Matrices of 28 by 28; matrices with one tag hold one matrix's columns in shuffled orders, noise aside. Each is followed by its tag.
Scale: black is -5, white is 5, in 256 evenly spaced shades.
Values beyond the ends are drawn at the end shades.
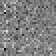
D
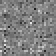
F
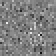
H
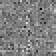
F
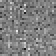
D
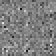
F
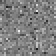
D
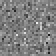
H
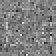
H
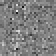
D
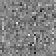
H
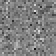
D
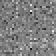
D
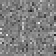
H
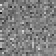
D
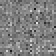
F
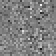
D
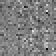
D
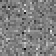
D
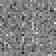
H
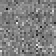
F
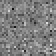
F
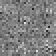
F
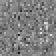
H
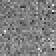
D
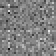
D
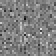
H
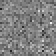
F
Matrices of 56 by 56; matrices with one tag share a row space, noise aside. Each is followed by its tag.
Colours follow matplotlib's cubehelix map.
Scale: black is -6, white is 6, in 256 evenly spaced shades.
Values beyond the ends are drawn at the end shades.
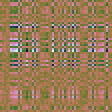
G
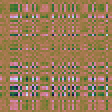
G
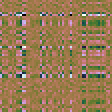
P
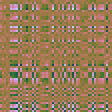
G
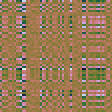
P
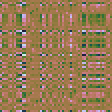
P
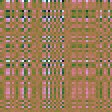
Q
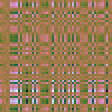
G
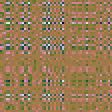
Q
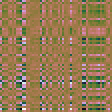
P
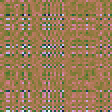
Q
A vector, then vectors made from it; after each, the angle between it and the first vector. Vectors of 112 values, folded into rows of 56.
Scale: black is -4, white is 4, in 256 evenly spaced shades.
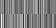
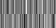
partly opposed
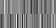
partly opposed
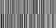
nearly opposite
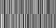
nearly parallel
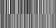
partly opposed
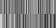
partly aligned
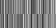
partly opposed
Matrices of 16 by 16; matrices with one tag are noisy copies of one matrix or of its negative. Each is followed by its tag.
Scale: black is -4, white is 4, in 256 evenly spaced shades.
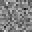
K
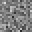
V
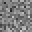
V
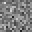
V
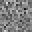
K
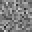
K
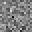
V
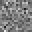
K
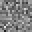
K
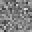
K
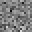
V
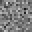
K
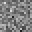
V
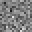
V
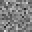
K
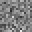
V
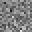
V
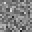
V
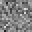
K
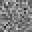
K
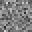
K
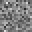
K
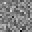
V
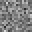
K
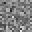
V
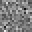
K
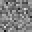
K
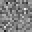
K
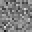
K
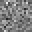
K
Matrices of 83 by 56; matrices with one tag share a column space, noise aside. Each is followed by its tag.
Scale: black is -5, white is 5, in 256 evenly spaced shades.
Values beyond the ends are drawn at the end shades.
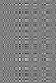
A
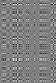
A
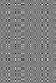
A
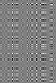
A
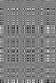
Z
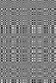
Z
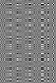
A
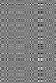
A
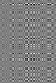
A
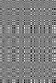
Z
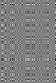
A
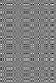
A
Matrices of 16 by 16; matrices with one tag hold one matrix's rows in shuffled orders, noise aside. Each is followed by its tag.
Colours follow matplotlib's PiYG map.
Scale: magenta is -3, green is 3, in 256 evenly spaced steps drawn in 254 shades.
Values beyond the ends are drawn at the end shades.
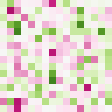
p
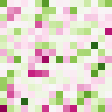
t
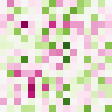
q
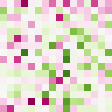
q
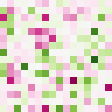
t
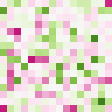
t
